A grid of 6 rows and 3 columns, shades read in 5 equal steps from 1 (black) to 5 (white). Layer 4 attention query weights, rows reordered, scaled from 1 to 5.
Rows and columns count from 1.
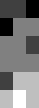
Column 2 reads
2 3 3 3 4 5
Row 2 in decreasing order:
3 3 1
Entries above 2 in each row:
0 2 2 3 2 3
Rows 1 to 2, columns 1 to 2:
2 2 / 1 3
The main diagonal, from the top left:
2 3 2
